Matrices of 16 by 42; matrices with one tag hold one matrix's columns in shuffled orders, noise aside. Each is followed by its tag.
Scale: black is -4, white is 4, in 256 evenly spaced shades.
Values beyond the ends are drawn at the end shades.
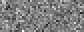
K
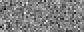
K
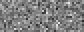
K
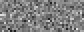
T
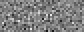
T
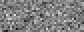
T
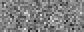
T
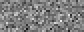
T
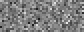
K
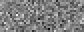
T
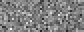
T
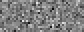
K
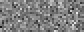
K
